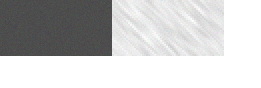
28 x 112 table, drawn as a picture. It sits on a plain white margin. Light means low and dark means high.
It is made of 1 by 2 panels. Panel 1,1: high, flat. Panel 1,2: very low, slanting down to the right, faint in contrast.
